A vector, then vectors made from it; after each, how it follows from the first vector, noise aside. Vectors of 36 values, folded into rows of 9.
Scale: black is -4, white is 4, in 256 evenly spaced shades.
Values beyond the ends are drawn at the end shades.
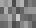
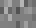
partly zeroed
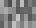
sign-scrambled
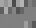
partly zeroed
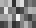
scaled up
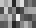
scaled up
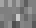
partly zeroed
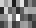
scaled up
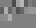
partly zeroed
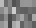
wrapped around
